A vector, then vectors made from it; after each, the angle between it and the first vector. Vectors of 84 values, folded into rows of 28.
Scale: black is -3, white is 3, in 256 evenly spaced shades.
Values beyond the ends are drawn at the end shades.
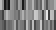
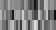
orthogonal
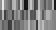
orthogonal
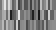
partly opposed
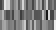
nearly opposite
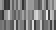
nearly parallel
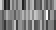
nearly parallel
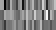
nearly parallel
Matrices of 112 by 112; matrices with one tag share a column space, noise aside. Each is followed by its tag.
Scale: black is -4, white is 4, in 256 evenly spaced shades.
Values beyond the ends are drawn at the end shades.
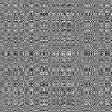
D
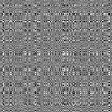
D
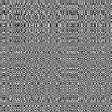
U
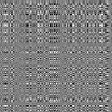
U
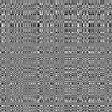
U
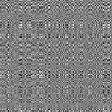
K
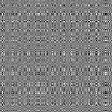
D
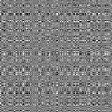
D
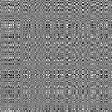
K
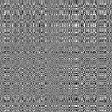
U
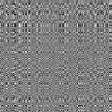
U
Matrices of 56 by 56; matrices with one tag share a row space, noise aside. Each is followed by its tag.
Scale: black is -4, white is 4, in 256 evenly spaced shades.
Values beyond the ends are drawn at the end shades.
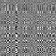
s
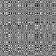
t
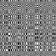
t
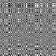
t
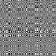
t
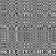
s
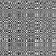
t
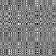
t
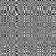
s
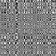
s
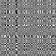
s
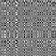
s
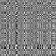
s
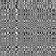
s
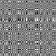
t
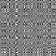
s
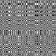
t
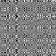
s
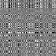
t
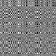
t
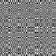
t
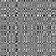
s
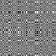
t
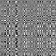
s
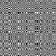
t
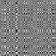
s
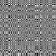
t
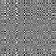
s
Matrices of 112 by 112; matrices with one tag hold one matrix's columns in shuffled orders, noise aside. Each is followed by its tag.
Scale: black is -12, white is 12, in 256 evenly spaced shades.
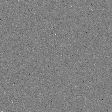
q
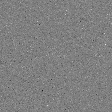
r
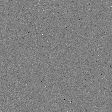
q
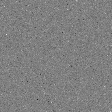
q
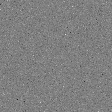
q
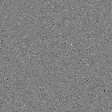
r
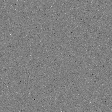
q
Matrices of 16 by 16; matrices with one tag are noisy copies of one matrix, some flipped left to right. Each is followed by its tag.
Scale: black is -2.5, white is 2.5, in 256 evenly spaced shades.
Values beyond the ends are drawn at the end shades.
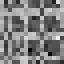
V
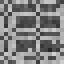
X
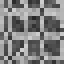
V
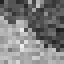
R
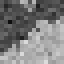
R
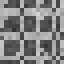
V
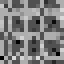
V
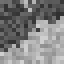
R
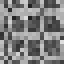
V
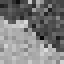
R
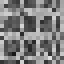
V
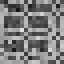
X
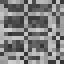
X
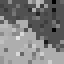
R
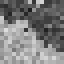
R
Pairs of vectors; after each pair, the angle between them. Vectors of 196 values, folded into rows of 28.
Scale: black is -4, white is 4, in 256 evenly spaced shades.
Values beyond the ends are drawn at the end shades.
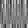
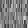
partly aligned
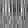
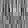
nearly opposite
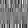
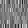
nearly opposite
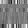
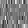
partly aligned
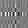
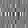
nearly parallel
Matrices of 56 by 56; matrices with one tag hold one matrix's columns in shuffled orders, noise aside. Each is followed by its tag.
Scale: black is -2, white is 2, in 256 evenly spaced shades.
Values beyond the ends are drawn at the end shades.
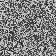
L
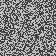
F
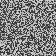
L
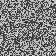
L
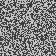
L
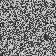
L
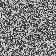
L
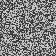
F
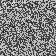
L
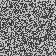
L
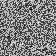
L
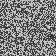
L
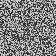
L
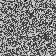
L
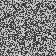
L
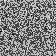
L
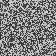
L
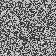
L
